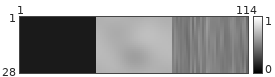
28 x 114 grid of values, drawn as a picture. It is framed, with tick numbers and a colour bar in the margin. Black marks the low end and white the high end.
The table splits into one row of 3 panels. Panel 1,1: very low, flat. Panel 1,2: high, smooth, faint in contrast. Panel 1,3: middling, streaked downward, faint in contrast.
